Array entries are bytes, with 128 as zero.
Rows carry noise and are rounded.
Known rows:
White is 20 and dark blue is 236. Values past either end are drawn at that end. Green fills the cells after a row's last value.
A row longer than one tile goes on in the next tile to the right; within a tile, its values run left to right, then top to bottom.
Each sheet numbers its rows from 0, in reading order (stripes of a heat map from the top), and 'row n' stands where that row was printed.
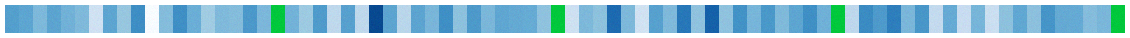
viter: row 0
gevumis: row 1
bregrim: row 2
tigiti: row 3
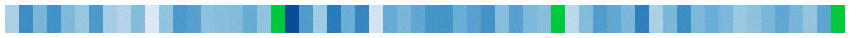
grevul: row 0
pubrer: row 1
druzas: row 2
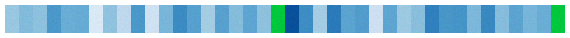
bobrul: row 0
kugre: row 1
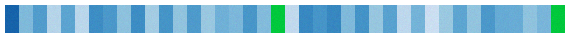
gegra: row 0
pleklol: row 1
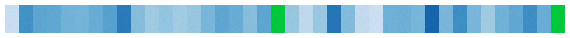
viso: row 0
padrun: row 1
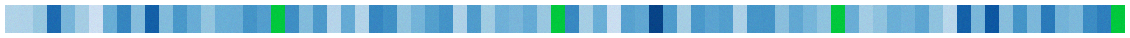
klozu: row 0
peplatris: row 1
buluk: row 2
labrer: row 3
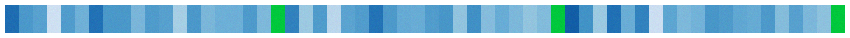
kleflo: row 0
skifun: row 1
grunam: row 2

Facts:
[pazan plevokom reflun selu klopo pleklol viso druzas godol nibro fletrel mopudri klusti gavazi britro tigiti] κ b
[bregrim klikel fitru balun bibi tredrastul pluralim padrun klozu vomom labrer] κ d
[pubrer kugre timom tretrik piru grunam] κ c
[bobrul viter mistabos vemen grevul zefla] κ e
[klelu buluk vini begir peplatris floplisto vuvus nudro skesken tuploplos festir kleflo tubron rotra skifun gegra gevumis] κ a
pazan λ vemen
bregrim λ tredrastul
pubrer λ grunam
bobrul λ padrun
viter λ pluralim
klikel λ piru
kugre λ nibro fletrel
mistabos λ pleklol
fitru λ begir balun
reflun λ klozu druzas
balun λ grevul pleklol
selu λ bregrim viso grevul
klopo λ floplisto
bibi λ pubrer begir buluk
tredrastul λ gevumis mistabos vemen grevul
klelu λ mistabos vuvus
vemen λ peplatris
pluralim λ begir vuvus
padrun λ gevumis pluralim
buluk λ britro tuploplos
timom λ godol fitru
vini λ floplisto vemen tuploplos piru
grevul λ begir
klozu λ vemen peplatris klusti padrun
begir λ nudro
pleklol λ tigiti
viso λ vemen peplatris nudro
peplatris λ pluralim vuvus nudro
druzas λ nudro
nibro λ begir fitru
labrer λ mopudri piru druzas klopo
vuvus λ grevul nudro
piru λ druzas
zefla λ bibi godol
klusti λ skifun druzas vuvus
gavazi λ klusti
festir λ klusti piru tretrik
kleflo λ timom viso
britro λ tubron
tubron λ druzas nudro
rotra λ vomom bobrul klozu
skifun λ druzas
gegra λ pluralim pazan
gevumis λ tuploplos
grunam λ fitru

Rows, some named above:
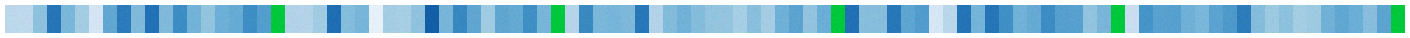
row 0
klozu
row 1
vomom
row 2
godol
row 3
piru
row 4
viso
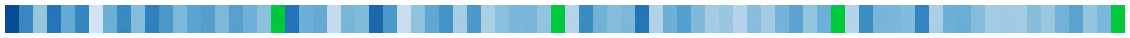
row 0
timom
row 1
begir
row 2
godol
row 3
godol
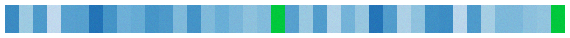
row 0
skifun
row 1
nudro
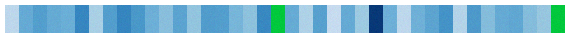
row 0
reflun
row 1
tuploplos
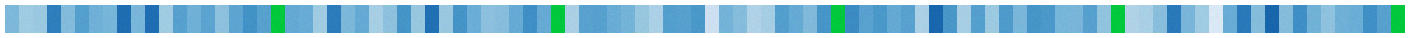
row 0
bibi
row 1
fitru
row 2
pazan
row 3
klelu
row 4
klozu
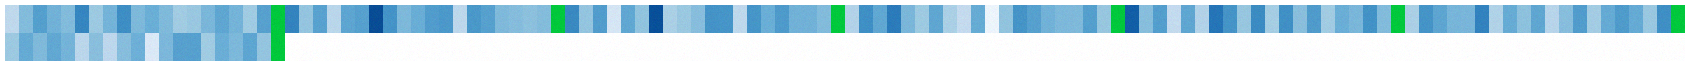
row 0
druzas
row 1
tubron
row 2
floplisto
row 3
mistabos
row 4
gegra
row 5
plevokom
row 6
vemen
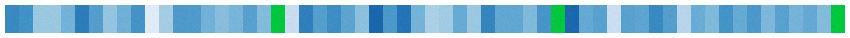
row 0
zefla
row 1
selu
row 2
skesken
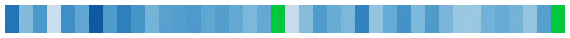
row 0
festir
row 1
druzas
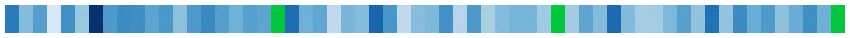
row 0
vini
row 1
begir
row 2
balun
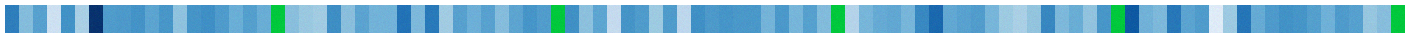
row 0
vini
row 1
bibi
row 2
rotra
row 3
britro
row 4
tretrik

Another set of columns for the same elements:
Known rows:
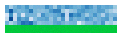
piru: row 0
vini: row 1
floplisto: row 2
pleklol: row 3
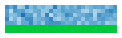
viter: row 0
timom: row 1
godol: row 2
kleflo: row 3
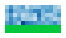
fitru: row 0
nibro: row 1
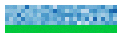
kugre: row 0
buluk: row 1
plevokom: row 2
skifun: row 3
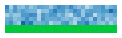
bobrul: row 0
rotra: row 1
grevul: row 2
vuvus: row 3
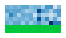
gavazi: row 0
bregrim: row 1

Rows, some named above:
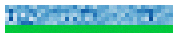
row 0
piru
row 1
begir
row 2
skifun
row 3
britro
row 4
vini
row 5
druzas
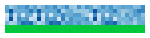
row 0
piru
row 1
piru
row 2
vomom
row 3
piru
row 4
festir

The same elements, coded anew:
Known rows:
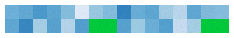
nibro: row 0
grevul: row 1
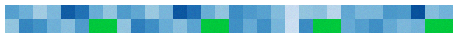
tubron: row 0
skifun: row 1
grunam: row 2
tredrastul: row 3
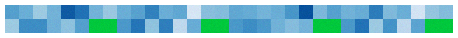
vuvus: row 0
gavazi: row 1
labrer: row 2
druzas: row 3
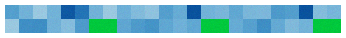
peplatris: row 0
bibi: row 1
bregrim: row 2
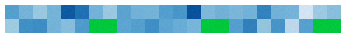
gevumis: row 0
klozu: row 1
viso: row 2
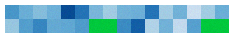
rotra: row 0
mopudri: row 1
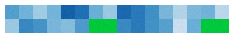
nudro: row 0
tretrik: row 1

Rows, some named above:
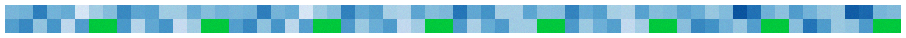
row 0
pazan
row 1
viter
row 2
pazan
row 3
vemen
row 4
bobrul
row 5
vemen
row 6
vini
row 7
floplisto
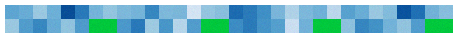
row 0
gegra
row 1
britro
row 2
tretrik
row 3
vini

